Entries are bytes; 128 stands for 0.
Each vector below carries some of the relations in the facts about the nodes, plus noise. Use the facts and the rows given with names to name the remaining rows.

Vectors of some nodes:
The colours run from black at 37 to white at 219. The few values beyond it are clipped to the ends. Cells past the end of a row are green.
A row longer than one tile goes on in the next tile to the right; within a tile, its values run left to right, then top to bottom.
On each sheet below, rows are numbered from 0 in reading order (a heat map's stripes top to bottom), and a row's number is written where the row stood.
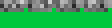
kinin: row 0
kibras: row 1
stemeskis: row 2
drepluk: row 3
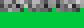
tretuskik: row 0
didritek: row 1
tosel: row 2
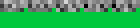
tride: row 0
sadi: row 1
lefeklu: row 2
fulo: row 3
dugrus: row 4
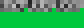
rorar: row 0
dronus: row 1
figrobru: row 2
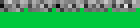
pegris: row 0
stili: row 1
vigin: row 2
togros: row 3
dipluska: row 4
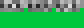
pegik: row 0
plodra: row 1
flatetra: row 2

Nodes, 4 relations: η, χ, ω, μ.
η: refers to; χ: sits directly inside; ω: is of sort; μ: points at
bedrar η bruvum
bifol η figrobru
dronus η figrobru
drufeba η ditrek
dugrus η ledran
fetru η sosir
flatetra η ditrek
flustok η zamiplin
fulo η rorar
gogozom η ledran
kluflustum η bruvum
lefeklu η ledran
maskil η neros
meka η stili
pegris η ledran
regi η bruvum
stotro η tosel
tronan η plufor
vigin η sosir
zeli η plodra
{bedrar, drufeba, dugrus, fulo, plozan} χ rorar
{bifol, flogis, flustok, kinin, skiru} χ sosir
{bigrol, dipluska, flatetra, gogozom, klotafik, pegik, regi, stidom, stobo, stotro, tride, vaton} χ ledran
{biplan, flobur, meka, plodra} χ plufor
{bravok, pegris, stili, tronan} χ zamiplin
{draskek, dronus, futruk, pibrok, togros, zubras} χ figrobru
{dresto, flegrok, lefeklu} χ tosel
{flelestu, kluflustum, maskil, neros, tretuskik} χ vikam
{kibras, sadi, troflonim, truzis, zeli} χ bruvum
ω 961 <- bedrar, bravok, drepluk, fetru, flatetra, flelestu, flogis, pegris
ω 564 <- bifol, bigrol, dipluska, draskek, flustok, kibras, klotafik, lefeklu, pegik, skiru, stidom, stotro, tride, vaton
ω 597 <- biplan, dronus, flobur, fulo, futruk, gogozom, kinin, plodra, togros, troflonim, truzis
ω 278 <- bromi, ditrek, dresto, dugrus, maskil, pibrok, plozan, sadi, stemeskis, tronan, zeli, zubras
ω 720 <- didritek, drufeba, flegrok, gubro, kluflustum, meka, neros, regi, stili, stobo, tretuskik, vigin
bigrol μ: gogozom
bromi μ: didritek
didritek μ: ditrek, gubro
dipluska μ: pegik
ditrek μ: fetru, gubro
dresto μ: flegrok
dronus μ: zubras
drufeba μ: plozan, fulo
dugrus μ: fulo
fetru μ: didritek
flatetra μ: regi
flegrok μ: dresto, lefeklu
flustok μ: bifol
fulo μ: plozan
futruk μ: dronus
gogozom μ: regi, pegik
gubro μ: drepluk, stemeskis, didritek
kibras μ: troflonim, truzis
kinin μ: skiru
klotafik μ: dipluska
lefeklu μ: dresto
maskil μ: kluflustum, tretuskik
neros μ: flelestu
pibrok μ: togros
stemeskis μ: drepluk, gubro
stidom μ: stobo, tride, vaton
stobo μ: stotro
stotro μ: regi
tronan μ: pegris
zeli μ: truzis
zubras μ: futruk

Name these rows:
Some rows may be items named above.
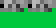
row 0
plozan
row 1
plozan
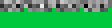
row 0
kluflustum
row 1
stotro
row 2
bedrar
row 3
drufeba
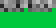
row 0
fetru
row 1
flelestu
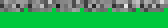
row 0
meka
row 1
kibras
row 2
zeli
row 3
figrobru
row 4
stotro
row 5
kinin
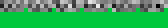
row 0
bifol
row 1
dresto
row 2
gogozom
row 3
regi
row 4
flustok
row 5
maskil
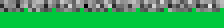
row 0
fetru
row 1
ditrek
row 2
stobo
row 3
sosir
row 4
tronan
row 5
stidom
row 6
zamiplin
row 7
stotro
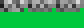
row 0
ledran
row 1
skiru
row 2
pibrok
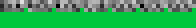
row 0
neros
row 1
zamiplin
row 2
plozan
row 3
ditrek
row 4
flegrok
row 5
vigin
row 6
flegrok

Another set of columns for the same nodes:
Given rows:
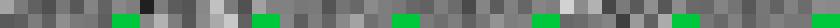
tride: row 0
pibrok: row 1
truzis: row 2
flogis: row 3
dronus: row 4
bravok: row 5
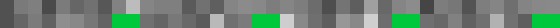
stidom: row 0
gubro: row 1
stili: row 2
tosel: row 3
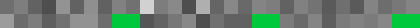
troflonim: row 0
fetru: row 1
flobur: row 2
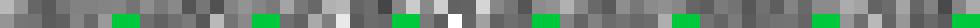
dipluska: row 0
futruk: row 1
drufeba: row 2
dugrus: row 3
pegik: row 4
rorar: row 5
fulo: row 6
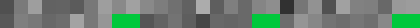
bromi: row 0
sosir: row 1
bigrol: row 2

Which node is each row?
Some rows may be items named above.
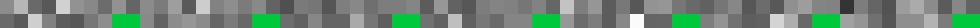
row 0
gogozom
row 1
regi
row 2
tosel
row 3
ledran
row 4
skiru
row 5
neros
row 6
togros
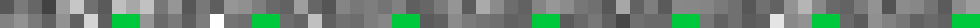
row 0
flustok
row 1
skiru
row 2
ledran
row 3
stotro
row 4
sosir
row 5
flelestu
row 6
stotro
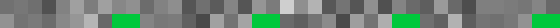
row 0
zamiplin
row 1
figrobru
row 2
dronus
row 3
ledran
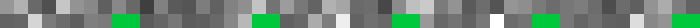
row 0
gogozom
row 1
tretuskik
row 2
drufeba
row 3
skiru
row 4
flelestu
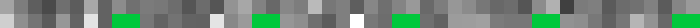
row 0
meka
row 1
flelestu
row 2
kinin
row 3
flatetra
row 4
kibras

